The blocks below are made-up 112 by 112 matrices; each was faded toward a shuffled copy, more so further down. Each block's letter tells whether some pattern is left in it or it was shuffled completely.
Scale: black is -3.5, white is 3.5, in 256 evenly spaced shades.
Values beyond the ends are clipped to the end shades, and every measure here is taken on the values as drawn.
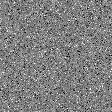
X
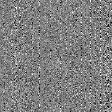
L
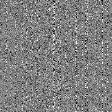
L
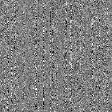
L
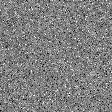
X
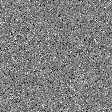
X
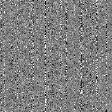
L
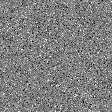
X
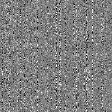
L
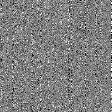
L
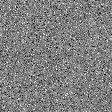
X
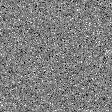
X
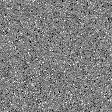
X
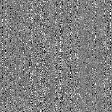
L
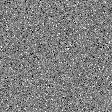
X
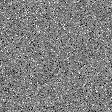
X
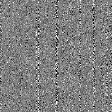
L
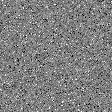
X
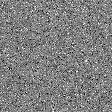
X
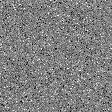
X
